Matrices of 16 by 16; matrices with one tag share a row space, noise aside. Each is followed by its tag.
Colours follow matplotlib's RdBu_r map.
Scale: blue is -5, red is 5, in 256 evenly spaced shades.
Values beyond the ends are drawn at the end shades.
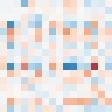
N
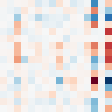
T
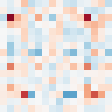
N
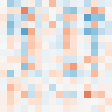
N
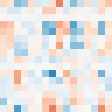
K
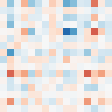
N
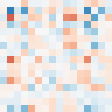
N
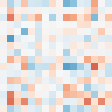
N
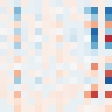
T
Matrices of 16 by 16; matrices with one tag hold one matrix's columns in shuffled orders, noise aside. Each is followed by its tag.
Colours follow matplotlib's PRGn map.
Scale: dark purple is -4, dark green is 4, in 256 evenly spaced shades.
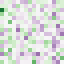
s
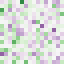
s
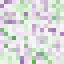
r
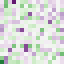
r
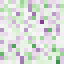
r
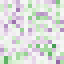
r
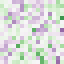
r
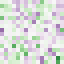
r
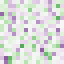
r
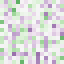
s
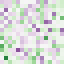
r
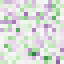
r
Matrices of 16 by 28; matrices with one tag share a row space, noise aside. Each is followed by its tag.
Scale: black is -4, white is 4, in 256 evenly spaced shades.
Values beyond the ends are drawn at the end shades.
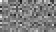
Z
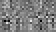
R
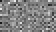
Z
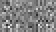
R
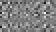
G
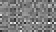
Z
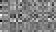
Z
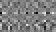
G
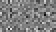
G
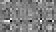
R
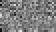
Z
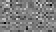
R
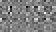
G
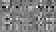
R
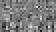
R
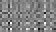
G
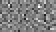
G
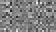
R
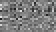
Z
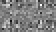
R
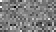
Z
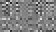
R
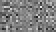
R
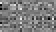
Z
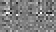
R
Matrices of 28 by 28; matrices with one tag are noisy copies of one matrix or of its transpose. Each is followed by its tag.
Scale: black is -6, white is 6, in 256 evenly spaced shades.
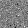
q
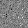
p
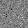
p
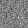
p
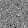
q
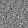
p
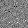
p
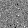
q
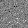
p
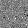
q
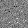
p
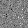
p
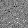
p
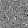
q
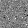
q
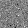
q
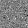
q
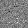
p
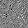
p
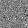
q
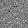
p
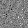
p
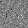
p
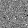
q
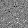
p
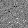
p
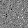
p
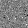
q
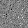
p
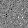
p
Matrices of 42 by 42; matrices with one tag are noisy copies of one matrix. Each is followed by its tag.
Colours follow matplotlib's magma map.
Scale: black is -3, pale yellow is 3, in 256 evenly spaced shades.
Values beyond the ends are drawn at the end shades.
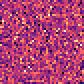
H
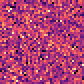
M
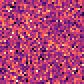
M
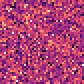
M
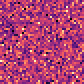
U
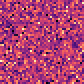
U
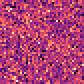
M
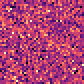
M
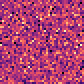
H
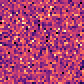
H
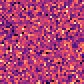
U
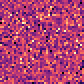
H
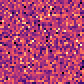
H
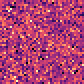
M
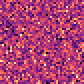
U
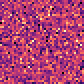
H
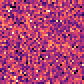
M
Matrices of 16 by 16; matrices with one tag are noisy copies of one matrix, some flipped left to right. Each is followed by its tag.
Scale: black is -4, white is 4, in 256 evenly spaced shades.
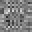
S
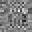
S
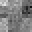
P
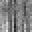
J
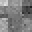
P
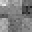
P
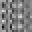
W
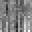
J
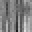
J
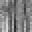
J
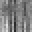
J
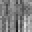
J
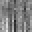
J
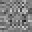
S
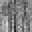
J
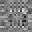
S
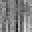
J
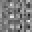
W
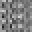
W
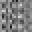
W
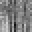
J
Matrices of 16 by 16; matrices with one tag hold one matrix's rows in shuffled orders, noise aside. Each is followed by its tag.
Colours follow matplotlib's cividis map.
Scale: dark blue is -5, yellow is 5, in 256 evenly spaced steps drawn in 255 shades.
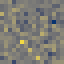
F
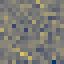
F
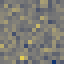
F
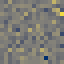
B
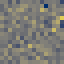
B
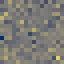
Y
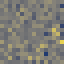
B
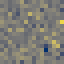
B
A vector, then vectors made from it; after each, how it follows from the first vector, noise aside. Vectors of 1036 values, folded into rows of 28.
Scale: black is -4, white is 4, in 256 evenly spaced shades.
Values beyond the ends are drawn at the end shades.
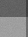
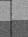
wrapped around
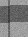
wrapped around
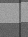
wrapped around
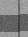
wrapped around
